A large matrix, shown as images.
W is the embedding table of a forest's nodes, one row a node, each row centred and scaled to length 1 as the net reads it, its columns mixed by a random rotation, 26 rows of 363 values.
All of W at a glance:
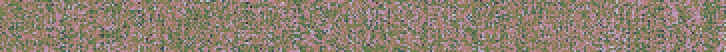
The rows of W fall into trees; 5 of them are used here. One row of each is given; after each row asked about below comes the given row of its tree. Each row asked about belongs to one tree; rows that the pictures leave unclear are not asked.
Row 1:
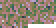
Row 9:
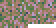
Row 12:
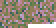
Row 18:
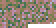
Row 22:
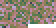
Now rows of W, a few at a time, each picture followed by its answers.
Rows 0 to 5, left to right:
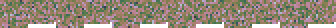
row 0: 18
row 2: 22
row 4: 18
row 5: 1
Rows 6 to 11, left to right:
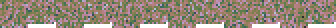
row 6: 1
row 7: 9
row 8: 1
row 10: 12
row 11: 1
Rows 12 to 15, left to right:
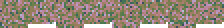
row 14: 22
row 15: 18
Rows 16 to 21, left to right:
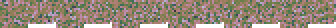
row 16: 12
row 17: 18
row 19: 12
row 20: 1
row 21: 18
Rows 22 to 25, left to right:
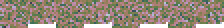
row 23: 12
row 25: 12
